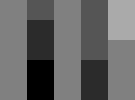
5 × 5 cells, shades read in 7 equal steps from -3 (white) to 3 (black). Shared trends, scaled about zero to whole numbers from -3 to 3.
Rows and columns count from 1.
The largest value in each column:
0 3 0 2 0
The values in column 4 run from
1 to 2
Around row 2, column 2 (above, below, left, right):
1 2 0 0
